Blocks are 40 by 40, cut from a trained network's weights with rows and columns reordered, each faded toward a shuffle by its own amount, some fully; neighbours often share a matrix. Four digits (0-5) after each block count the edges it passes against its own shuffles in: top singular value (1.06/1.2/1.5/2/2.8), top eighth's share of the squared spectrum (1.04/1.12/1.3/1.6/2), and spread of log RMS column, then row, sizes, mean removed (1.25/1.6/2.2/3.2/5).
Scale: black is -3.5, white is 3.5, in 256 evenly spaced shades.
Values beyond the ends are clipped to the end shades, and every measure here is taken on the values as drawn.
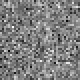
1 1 0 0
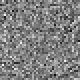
2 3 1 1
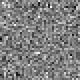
2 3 0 0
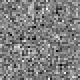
2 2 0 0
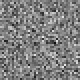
3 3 1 1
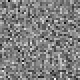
2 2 0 0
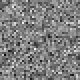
1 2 0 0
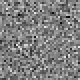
0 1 0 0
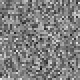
2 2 0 0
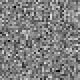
2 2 0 0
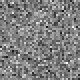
2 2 0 0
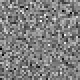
0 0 0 0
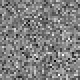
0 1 0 0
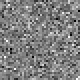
0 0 0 0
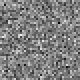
1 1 0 0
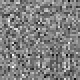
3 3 1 1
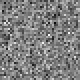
2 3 1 0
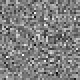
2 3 1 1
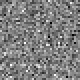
0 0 0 0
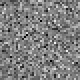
0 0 0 0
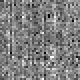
3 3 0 2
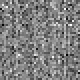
2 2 1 1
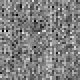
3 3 0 1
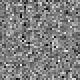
1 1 0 0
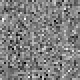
1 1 0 0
